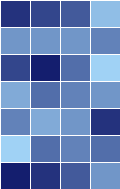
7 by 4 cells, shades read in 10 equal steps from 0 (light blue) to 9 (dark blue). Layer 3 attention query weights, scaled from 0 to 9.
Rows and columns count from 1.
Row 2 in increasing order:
3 3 3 4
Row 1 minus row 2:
5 4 3 -3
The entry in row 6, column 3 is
4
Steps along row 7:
down down down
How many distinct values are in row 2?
2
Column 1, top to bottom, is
8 3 7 2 4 0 9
